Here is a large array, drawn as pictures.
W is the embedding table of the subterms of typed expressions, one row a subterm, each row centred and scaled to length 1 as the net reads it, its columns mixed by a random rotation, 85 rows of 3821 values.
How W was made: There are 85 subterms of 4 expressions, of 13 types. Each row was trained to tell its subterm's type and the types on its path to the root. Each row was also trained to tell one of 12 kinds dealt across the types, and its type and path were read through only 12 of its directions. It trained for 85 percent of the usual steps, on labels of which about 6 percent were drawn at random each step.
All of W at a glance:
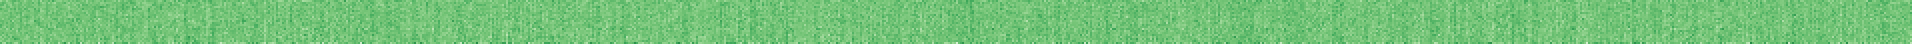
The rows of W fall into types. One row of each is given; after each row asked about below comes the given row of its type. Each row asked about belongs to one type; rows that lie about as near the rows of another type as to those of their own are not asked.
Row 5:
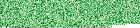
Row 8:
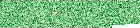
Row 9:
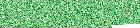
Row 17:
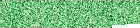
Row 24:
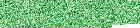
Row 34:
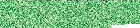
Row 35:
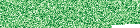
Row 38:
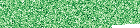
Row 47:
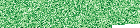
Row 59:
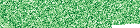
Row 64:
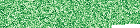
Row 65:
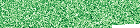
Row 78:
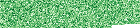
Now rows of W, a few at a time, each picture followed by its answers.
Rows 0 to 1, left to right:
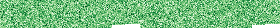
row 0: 24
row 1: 24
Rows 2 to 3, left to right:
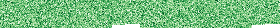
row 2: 78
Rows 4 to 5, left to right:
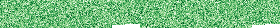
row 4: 47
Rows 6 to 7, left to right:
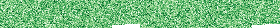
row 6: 38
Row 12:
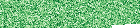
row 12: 35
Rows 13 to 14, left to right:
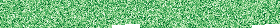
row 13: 38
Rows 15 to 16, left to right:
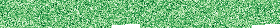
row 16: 8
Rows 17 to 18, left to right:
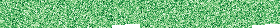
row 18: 8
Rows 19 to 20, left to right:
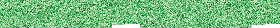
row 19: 34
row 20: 34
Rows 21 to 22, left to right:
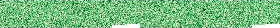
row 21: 38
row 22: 17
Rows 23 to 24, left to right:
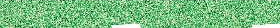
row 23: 65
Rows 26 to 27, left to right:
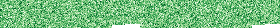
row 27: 35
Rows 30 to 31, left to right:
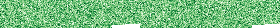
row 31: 65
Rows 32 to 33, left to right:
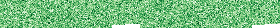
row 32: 64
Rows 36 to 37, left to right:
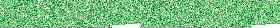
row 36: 9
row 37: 17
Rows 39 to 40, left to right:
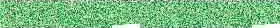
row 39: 24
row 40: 17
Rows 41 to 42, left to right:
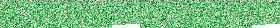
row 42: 8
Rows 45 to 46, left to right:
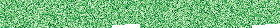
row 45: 35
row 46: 9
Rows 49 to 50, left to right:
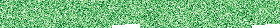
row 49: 38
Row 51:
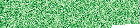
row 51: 5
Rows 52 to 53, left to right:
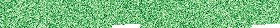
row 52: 35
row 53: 17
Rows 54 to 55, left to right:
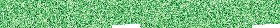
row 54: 9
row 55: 47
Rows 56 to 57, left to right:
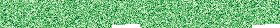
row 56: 59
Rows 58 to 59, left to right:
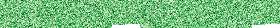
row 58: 34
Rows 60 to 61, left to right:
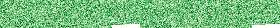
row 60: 8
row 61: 34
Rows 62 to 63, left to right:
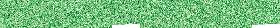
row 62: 35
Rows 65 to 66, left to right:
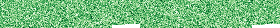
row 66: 17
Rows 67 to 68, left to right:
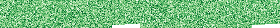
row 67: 9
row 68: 24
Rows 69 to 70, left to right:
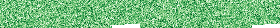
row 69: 65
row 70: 65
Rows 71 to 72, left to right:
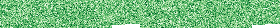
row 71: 47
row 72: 34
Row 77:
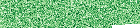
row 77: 24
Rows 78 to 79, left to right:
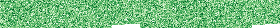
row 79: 65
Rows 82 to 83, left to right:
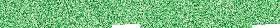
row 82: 78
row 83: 9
